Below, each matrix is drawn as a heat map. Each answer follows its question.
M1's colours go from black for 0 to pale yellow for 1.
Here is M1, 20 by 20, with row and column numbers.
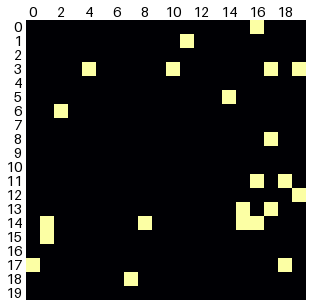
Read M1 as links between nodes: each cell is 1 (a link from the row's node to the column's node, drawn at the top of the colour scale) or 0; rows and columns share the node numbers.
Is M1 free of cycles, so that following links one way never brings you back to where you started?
yes
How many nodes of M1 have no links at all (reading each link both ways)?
1
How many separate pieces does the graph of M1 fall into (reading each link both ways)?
3
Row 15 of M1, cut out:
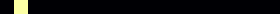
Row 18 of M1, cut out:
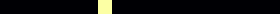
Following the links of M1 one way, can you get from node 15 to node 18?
yes
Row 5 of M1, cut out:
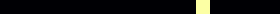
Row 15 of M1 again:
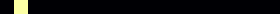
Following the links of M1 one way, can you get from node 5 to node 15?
yes
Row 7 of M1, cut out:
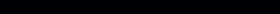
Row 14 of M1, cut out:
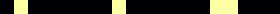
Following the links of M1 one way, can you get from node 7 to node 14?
no
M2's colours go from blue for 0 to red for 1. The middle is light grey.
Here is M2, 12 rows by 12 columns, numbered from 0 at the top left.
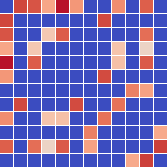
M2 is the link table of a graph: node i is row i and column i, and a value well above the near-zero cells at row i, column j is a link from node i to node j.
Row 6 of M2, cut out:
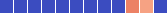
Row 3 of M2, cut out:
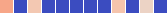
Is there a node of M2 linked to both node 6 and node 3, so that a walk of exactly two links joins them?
yes
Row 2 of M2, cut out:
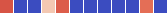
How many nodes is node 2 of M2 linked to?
4
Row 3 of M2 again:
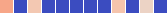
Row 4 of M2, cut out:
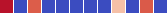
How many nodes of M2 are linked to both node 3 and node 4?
4
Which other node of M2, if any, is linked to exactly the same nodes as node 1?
node 5
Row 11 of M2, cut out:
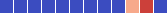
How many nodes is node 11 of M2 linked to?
2
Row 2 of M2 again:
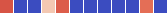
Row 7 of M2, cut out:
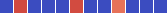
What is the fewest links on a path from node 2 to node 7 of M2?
3
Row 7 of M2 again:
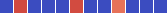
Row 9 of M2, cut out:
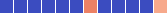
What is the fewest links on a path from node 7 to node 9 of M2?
5
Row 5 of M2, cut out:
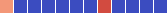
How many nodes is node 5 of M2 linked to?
2
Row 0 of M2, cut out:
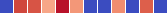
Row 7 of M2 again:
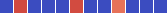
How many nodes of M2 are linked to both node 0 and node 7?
3
